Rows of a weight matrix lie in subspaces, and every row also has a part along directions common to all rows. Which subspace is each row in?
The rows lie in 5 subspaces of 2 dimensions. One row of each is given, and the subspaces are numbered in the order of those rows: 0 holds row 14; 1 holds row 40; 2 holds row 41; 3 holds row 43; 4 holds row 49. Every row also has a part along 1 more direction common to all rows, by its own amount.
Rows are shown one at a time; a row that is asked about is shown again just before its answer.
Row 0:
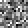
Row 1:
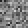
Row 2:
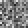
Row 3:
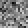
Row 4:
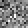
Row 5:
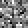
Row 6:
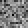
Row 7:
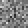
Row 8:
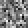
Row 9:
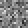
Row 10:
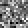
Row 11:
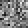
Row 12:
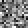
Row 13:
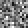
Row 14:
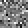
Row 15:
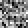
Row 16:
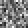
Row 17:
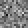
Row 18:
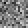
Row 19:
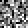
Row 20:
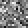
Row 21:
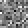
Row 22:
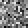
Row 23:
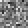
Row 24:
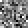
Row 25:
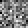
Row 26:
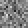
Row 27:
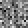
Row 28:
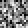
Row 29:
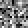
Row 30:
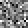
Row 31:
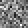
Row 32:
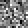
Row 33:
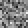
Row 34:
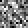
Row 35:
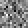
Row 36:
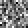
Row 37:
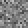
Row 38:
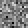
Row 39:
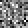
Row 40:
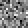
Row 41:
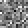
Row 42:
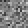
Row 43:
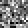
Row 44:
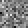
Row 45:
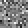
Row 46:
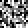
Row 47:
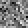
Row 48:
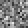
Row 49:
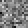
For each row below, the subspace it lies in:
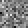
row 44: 4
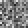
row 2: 3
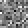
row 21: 2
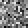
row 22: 1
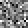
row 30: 0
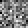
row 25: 3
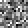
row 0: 2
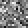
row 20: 1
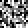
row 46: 1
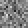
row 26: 4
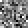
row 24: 3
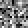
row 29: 0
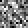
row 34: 4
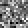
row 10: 3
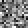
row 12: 4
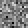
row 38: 2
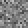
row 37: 0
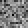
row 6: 0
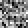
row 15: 1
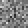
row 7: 4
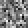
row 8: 3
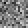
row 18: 1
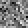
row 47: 1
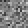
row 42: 2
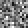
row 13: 2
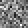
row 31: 4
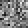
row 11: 2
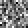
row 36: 3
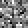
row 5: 0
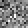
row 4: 4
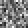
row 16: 3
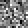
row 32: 1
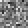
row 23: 2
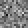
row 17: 4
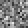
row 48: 2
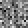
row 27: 0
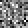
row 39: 0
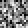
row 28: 3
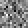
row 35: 4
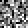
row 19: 1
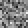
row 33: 1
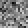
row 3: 1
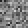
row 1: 2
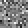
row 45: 0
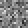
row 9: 0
